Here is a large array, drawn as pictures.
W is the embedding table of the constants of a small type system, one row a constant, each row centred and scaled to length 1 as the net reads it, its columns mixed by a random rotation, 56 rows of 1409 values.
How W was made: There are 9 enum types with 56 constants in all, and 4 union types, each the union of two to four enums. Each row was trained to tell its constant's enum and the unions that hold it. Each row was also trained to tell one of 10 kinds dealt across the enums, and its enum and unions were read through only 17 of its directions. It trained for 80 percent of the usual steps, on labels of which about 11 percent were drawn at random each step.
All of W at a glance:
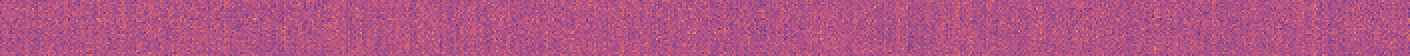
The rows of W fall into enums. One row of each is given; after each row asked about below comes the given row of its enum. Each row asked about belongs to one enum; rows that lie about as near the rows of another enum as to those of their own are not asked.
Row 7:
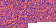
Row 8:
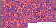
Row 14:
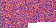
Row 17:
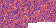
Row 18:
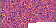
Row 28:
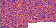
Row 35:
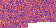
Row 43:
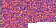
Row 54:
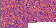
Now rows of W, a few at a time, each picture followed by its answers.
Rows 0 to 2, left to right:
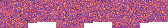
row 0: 18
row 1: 35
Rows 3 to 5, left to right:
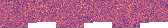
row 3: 17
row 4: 35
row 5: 14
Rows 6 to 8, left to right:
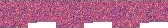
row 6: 35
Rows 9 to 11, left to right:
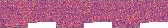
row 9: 8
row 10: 43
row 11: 17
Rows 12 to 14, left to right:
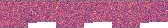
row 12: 18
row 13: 7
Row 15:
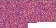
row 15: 43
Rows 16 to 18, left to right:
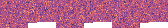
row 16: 43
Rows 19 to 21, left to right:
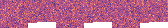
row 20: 35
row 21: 18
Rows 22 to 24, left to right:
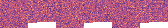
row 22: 17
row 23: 28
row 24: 7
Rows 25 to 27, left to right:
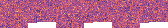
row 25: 14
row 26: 35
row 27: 8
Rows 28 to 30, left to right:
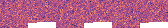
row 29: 17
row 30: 18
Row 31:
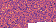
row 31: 14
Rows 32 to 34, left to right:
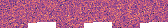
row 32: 28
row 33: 28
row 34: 14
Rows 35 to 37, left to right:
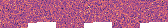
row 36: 43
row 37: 14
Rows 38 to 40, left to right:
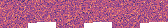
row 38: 7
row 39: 28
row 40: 7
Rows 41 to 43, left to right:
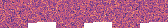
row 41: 18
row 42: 7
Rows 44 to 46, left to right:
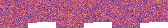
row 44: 43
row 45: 8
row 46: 18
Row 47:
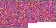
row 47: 7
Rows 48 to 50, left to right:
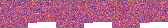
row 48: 7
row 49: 43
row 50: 8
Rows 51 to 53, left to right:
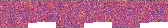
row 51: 18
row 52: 17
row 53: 14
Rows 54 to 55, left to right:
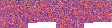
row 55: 43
